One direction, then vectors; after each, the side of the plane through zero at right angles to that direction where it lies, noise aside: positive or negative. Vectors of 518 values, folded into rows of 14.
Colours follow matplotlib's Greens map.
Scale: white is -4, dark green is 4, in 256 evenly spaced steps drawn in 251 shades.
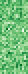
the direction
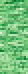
negative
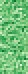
negative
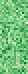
negative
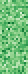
negative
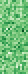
negative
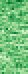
positive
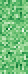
positive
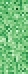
positive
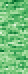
negative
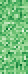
positive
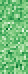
positive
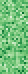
negative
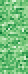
positive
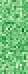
negative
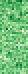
positive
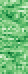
positive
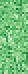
positive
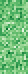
positive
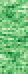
positive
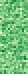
negative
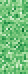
negative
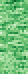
negative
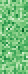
negative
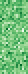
positive
